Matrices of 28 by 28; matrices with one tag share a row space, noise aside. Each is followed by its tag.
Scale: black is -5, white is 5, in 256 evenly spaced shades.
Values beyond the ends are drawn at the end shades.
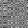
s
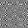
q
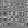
s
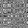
s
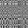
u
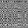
u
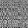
u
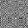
q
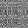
u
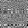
s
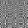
q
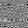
s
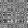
s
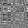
s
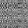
u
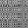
u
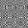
q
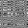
s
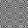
q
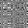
s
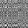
u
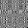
q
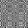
q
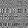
u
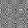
q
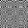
q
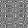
q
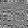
s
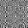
q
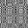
q
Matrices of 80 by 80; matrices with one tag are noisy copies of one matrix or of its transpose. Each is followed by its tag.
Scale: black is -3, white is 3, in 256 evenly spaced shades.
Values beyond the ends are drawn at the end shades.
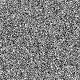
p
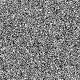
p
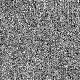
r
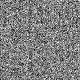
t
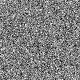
p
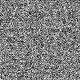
t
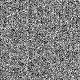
t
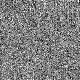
r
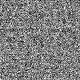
t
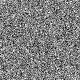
p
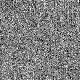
r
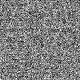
t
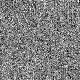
r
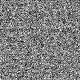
t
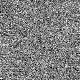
r
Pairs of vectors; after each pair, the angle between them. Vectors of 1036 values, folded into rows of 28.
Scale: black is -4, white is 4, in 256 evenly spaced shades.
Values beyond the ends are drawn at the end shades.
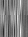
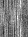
nearly parallel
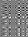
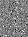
orthogonal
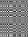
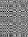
nearly opposite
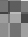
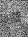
partly opposed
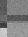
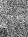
partly opposed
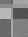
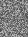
orthogonal
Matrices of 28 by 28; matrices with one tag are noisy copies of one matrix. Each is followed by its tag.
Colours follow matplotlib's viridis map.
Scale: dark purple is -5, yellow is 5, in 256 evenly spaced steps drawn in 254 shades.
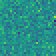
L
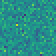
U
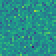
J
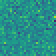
L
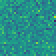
L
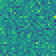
L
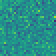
L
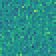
J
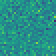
L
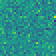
L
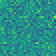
L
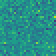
L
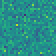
U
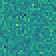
U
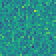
J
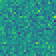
L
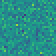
U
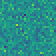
U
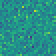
J
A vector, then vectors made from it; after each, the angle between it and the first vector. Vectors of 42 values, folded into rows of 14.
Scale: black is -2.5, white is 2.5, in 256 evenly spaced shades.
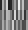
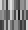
partly opposed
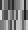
partly aligned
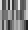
orthogonal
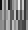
nearly parallel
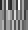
nearly parallel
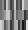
partly aligned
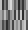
nearly opposite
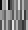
nearly parallel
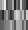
orthogonal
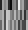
nearly parallel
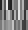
nearly parallel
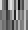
nearly opposite
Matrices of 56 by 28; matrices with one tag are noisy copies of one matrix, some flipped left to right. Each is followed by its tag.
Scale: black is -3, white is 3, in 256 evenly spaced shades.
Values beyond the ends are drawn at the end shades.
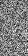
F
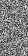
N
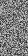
N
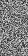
N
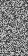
F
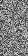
F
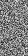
N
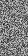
N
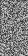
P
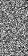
F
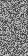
P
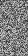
F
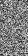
F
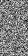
F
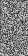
P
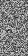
F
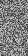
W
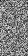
F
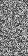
F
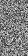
W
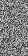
N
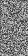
P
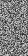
P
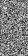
P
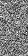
P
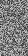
W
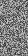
N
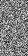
F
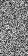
F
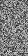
F
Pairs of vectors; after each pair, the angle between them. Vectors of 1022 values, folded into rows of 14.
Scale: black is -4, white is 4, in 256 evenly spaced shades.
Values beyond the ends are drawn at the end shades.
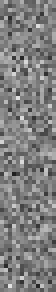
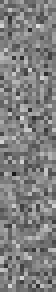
nearly parallel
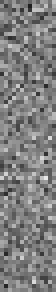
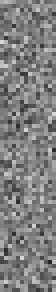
partly aligned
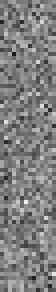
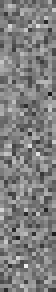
orthogonal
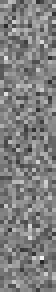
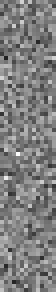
partly opposed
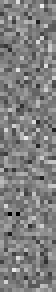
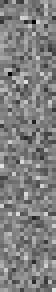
partly opposed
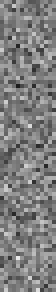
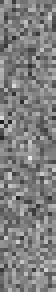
orthogonal
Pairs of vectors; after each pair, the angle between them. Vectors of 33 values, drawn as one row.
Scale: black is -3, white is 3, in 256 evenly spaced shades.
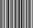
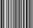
partly aligned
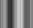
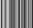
orthogonal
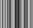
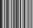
orthogonal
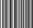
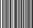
nearly parallel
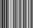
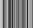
partly opposed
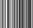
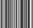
orthogonal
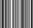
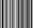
partly aligned
